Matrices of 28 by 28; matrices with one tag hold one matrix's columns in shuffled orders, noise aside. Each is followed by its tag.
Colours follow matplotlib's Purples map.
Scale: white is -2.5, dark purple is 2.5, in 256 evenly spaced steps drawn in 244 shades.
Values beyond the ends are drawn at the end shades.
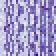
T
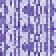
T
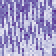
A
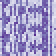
T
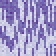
A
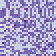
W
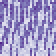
A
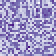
W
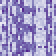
T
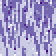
A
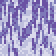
A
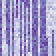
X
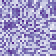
W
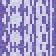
T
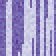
X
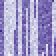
X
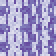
T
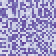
W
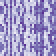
T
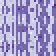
T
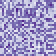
W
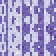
T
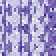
T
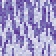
A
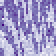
A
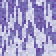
A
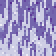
A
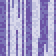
X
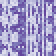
T
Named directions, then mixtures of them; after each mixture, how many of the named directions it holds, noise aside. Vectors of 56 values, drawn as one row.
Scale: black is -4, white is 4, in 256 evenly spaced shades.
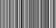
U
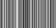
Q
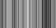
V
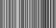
three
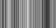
two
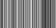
two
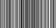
three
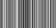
one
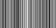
three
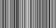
three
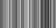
two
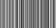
one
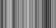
one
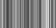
two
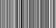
one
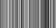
two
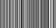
one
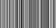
one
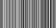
three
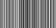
two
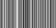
one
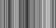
two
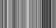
one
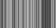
one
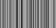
two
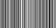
three
